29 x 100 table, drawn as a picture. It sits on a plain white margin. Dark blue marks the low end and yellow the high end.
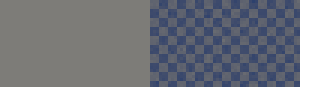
The table splits into one row of 2 panels. Panel 1,1: middling, flat. Panel 1,2: low, checkered.
